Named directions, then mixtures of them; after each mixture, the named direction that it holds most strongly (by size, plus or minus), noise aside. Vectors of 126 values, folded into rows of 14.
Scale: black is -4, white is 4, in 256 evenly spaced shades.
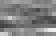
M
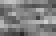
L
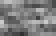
L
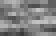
L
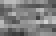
L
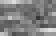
M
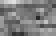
L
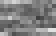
M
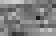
L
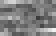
M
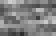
L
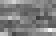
M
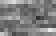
M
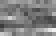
M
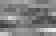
M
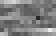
M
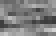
L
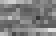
M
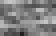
L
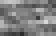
L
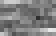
M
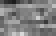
L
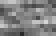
L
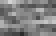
L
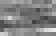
M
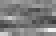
M
